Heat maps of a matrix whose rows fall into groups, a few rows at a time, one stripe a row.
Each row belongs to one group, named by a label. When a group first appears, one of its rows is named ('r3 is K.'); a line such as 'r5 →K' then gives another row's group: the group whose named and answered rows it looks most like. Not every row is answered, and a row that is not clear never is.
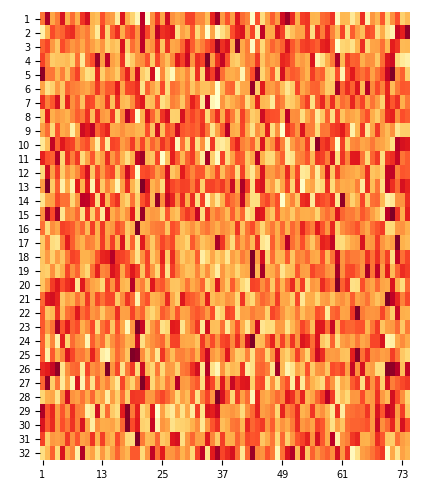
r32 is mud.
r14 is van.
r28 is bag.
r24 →mud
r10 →van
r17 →bag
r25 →bag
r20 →mud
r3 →bag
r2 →van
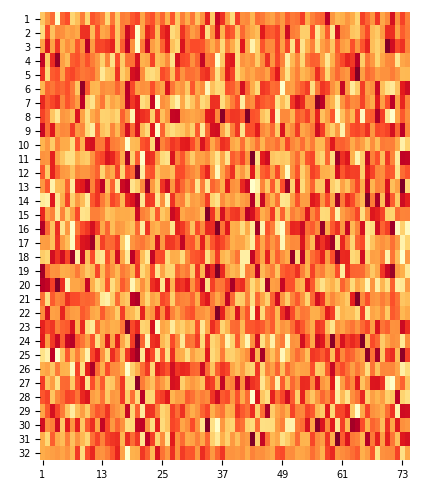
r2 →mud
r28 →bag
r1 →bag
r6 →van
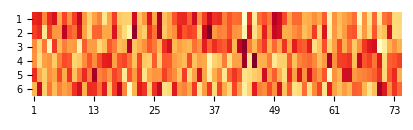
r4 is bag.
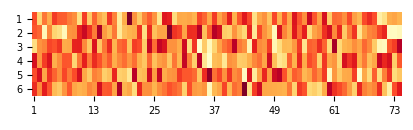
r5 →bag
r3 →van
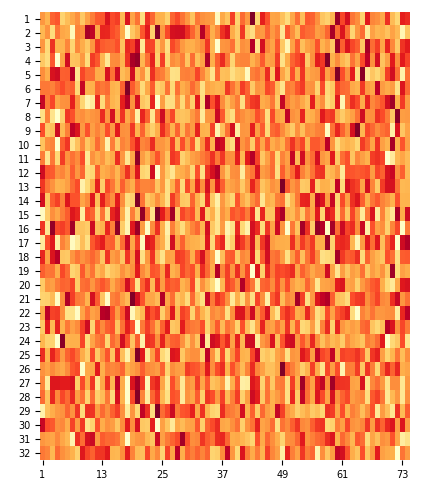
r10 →bag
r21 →bag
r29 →van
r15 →van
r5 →mud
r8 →bag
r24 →mud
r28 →mud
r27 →mud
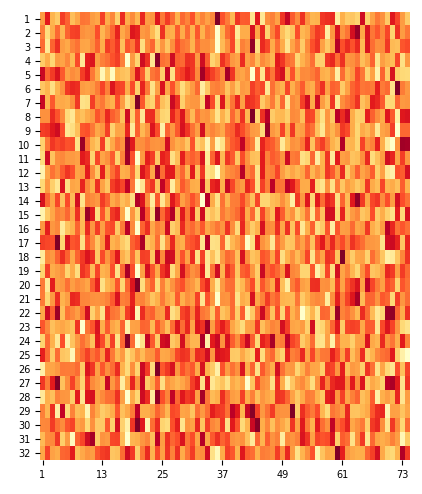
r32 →van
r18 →van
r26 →van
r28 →van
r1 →bag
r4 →van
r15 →van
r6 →bag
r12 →van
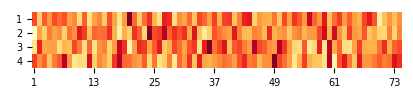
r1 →mud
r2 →van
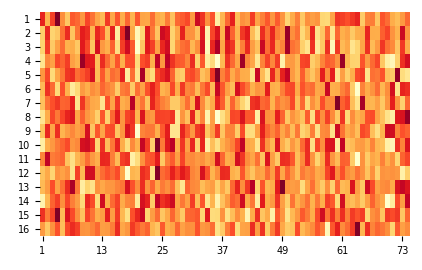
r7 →mud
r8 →van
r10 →van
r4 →van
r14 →van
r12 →van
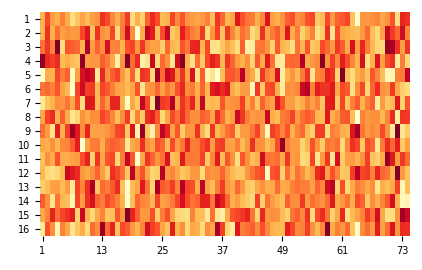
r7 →van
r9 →bag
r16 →bag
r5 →van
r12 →bag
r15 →van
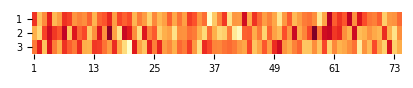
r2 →mud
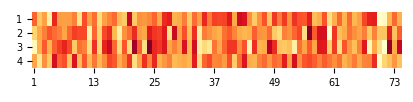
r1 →mud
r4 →mud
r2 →van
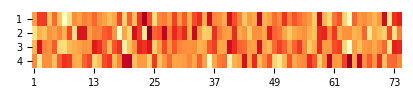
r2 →van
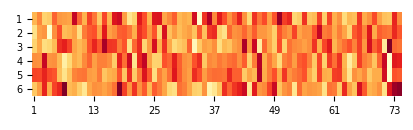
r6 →van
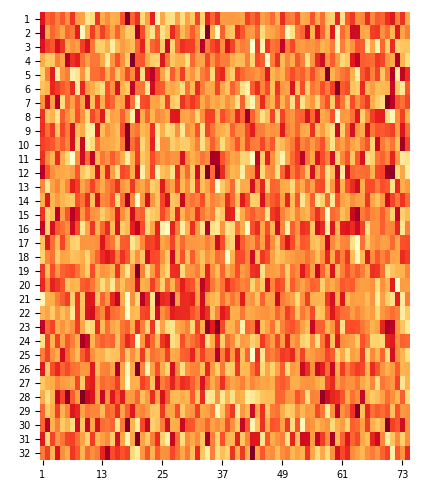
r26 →mud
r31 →mud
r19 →mud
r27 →van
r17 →bag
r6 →mud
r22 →van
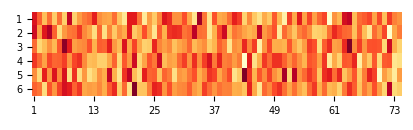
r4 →bag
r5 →mud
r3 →bag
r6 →bag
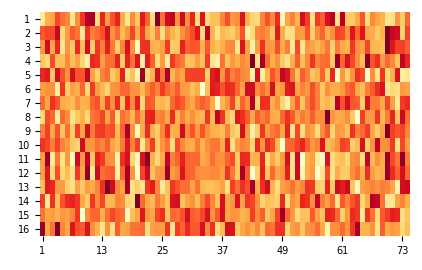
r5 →bag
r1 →van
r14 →mud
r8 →bag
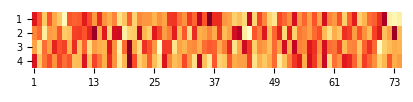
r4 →mud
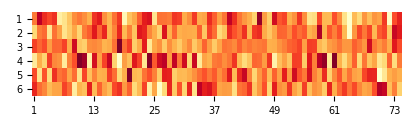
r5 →mud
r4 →van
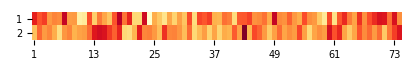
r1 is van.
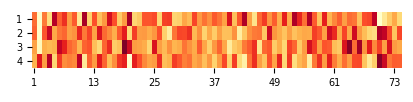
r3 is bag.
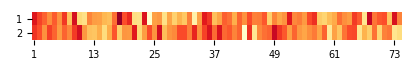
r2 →bag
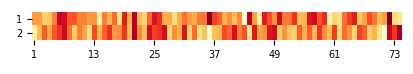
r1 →bag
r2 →van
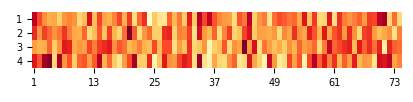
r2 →mud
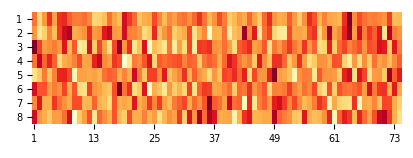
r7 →bag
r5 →van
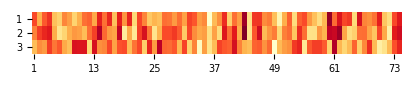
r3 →van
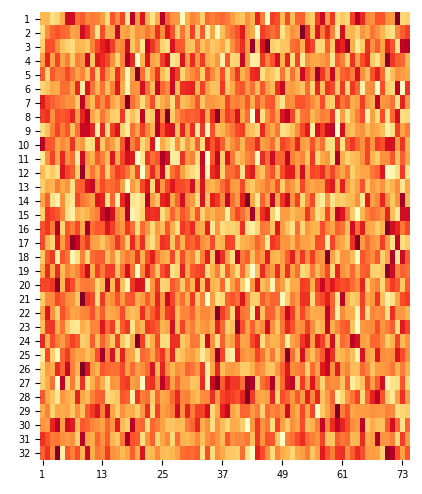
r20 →mud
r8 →bag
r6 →van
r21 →van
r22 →bag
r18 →bag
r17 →bag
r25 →bag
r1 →bag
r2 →van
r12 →mud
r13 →van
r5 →mud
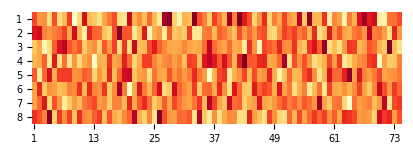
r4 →mud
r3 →bag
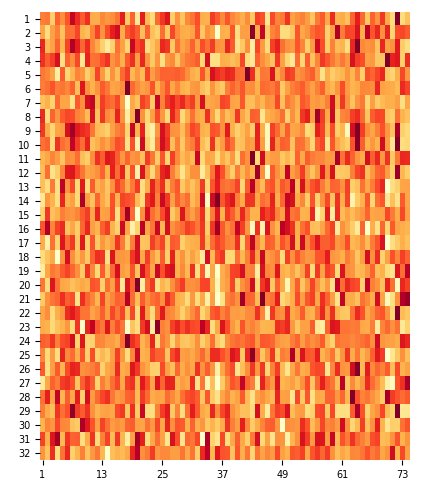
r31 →mud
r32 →bag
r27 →van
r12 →bag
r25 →mud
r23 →van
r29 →bag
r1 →bag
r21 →van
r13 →mud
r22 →bag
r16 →bag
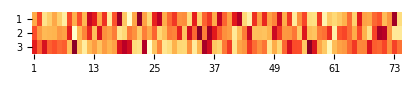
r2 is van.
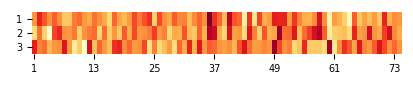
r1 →bag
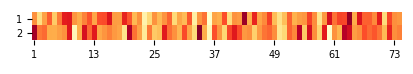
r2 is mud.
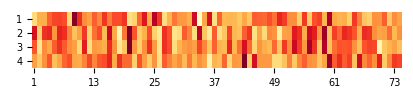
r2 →mud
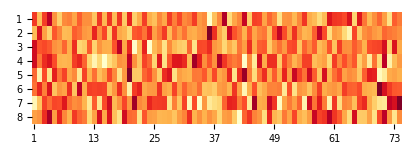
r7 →van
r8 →mud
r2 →bag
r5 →mud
